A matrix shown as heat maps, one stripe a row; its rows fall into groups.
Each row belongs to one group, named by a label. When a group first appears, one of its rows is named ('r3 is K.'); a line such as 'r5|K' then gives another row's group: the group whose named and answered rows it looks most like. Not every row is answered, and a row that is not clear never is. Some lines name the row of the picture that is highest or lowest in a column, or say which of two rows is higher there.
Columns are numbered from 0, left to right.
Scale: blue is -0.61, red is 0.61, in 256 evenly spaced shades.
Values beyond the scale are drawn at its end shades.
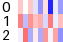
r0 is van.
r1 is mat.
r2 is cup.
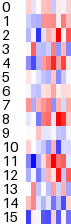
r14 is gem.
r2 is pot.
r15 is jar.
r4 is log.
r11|log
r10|van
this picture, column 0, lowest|15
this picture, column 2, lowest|2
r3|cup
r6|log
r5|van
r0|mat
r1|log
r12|pot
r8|pot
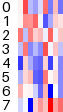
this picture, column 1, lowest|2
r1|gem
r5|jar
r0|cup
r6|van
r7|pot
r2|mat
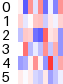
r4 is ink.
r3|cup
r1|mat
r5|van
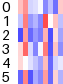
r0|gem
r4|van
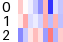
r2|ink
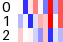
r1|pot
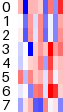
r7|jar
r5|mat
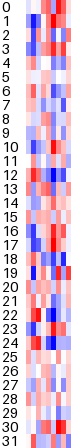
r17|log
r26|mat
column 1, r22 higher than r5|Yes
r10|log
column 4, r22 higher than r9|No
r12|gem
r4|gem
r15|mat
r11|cup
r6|gem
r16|log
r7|gem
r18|gem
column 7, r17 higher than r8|Yes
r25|mat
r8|mat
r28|mat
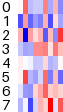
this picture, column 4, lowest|1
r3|log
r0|cup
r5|cup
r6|log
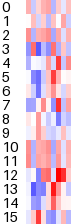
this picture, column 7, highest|12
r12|pot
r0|mat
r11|mat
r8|van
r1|cup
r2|mat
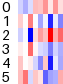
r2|pot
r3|van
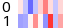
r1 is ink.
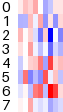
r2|van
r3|van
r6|pot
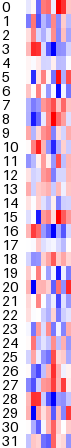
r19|van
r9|mat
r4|van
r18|log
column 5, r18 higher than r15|Yes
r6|van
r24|cup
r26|log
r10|gem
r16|gem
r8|log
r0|pot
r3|gem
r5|ink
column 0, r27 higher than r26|No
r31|jar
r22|van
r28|gem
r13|mat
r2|cup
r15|pot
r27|log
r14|van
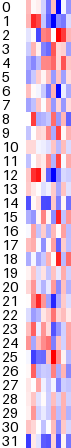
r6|van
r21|gem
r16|cup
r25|log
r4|log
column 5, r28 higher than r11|Yes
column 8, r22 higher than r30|Yes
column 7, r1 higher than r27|No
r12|gem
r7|ink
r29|cup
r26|cup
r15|ink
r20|cup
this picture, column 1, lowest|25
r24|mat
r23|gem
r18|pot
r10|cup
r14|jar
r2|pot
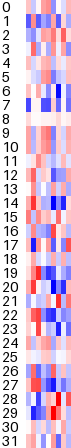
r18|cup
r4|mat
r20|gem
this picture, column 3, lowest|7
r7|jar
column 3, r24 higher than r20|Yes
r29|log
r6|van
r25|mat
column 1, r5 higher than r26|No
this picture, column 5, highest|29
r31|cup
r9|mat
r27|gem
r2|log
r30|cup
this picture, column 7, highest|2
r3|cup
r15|mat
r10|mat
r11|gem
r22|gem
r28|pot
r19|gem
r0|mat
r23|van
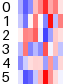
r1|ink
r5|log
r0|log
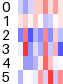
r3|cup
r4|log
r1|gem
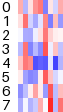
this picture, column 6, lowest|1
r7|pot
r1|cup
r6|ink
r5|log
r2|log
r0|mat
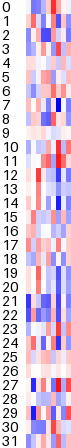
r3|ink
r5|mat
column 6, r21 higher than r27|No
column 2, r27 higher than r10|Yes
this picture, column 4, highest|11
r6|log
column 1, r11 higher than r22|No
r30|log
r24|cup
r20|van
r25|mat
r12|van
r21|jar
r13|van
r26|mat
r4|cup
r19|van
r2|jar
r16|gem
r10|pot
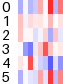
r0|pot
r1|mat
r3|log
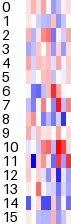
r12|van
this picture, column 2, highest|13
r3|ink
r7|ink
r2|mat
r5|mat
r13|van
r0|gem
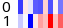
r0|jar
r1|pot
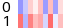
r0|ink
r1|mat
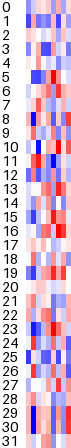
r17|gem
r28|gem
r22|mat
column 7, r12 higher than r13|No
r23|log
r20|gem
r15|log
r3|jar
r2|cup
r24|cup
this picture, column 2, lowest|10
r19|log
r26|cup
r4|van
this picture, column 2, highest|11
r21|gem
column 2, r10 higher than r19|No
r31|mat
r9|cup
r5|log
